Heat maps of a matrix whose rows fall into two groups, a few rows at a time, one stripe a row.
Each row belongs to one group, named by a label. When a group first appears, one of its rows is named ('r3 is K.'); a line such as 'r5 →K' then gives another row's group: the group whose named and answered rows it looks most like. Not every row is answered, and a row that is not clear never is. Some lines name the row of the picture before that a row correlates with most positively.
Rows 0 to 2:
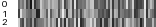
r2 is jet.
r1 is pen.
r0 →pen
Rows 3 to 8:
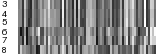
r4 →jet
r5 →jet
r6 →jet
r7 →jet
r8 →pen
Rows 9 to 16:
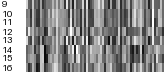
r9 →jet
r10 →jet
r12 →pen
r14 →pen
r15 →pen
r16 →jet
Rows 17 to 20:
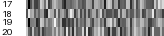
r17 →jet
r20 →jet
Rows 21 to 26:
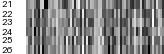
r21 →pen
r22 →pen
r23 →jet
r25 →jet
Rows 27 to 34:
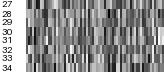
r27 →jet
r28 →pen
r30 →jet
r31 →jet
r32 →pen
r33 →jet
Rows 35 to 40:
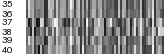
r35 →pen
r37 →jet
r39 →pen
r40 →pen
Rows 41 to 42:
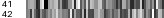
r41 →pen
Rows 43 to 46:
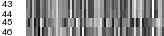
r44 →jet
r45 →pen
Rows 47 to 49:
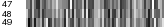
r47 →jet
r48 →jet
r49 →jet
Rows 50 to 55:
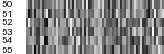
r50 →jet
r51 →jet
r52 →pen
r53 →jet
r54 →pen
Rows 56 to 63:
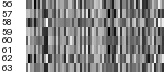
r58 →jet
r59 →pen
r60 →pen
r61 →pen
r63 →pen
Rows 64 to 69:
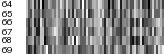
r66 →pen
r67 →jet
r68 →pen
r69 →jet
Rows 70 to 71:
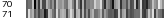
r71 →pen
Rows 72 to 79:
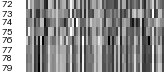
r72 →pen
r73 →jet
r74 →pen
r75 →pen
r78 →pen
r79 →pen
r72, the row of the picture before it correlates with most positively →71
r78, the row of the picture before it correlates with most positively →70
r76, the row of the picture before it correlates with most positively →70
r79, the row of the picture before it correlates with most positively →70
